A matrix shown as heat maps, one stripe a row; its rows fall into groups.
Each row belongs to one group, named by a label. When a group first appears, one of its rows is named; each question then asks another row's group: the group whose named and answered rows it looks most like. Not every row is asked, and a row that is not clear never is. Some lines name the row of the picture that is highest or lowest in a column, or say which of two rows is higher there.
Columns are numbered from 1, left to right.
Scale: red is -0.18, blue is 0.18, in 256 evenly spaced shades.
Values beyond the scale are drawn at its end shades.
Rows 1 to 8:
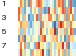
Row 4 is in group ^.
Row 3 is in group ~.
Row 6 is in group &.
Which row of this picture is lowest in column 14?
6
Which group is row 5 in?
~
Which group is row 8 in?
^
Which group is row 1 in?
^
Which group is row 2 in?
~
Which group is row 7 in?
^
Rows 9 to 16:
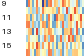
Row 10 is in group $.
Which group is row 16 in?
$
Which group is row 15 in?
$
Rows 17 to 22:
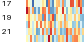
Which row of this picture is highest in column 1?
20
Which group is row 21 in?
^
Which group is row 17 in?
~
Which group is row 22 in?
$
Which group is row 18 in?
~
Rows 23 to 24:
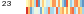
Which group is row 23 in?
$
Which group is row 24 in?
~
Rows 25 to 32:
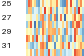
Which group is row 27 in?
$
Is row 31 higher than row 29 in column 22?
No
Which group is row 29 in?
$
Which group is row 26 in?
^
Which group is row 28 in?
$
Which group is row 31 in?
~
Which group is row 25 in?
^
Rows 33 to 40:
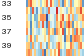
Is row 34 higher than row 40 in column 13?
Yes
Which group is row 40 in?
^
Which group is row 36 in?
~
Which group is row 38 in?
$
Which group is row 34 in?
~
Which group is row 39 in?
~
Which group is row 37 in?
~
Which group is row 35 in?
~
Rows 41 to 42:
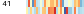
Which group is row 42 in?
$
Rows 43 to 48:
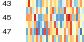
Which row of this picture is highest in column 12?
46
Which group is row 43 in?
^
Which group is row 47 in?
&
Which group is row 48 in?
&
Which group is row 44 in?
&
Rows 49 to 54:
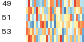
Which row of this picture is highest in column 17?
49
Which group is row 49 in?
&
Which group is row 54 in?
^
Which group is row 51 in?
&
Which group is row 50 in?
$
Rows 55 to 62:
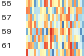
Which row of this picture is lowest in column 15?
59
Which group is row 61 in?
^
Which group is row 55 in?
^
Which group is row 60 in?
&
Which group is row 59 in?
&
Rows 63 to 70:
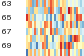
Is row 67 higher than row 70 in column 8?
No
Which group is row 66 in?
^
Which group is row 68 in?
$
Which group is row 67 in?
&
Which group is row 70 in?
&
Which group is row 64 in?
&
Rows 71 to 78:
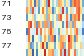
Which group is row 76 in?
&
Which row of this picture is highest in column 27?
75
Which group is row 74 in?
^
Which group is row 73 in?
$
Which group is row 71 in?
$
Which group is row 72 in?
~
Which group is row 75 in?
&
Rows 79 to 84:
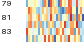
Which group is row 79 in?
&
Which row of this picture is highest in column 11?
82
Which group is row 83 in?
~
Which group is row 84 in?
&
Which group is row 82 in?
&
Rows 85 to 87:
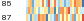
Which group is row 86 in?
&
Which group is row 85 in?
$
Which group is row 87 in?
~
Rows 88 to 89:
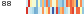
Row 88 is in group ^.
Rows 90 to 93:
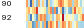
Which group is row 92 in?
~
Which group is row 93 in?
&
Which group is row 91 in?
$
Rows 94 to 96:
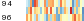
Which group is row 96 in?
$
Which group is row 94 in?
&
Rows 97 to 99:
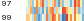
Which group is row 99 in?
^
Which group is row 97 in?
$
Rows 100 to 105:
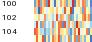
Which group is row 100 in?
&
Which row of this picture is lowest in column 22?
103
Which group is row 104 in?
^
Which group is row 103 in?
&
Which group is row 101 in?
~
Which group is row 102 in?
$
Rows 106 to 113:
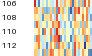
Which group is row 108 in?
$
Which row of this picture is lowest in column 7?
108
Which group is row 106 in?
~
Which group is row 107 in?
^
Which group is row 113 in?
$
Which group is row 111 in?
^
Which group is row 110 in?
$
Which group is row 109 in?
^
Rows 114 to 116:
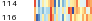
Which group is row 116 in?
~
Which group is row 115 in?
~
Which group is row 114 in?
~
